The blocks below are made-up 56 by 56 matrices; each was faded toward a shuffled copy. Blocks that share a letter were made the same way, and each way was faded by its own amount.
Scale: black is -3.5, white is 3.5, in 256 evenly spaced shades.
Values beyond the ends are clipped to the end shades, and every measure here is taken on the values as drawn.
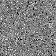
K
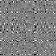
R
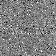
K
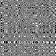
R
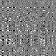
R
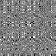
R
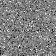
K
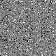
K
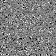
K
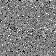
K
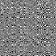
R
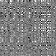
R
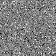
K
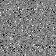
K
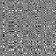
R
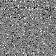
K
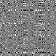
R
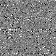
K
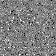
K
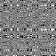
R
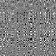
R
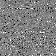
K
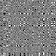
R
